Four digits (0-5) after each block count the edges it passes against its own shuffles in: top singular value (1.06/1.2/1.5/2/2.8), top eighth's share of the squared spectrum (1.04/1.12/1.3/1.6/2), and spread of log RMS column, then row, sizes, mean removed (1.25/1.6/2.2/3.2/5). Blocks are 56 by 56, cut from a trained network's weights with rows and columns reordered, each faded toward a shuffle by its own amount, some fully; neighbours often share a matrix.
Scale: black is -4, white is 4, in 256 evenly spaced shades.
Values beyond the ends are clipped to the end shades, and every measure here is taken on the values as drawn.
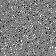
0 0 0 0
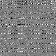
4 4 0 3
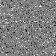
2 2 0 1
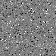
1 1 0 0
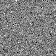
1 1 0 0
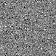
2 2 0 0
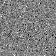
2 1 0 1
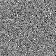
2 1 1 0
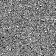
0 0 0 0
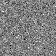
0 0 0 0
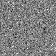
1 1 0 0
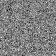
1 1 0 0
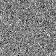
1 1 0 0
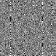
3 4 2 1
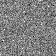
0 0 0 0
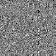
3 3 2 2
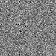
3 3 0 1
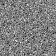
0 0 0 0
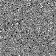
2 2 0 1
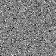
1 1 0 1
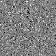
2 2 0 1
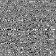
3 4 1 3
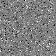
0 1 0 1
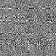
3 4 1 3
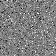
1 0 0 0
